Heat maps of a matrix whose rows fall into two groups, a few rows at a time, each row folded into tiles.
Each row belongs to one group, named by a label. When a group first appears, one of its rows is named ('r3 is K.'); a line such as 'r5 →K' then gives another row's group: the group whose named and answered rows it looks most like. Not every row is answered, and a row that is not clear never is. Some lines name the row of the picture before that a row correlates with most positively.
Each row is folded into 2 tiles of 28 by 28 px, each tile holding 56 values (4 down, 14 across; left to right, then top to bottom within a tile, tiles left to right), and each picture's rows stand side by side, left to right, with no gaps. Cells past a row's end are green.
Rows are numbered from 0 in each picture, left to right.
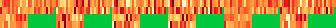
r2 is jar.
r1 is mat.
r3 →jar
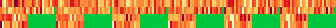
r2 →jar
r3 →jar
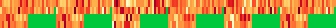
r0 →mat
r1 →mat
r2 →jar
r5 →mat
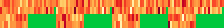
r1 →mat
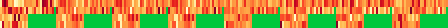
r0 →jar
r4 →jar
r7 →mat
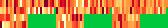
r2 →mat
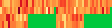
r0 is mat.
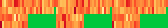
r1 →mat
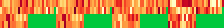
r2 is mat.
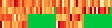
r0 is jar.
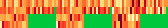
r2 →mat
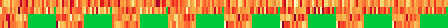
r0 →mat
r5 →jar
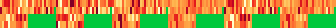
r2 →mat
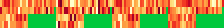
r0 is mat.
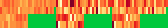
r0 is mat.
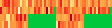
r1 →jar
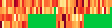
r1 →mat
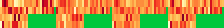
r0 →jar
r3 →jar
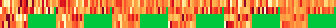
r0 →mat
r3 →jar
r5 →jar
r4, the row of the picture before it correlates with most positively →3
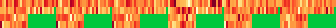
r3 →jar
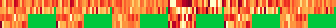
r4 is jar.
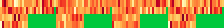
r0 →jar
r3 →jar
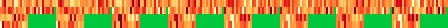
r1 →jar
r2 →mat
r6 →mat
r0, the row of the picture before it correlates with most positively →3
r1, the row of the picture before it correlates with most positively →0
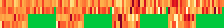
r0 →jar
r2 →mat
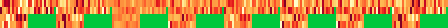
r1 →mat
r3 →jar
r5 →jar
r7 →mat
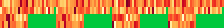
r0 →mat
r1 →mat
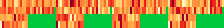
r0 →jar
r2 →mat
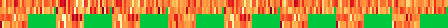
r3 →mat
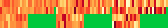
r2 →jar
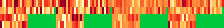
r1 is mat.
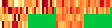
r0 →jar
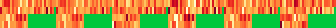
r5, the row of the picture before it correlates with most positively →1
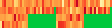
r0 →jar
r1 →jar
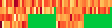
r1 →jar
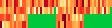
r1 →mat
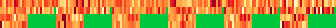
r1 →mat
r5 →jar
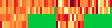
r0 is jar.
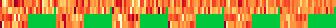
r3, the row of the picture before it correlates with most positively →0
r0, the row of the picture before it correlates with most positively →1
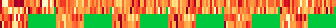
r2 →mat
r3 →mat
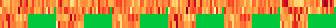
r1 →jar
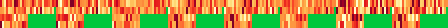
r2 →jar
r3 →mat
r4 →mat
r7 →mat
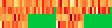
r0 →jar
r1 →jar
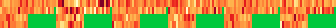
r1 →jar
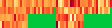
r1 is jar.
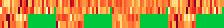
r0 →mat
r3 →mat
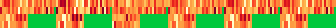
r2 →jar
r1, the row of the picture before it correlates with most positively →2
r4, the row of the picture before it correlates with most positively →2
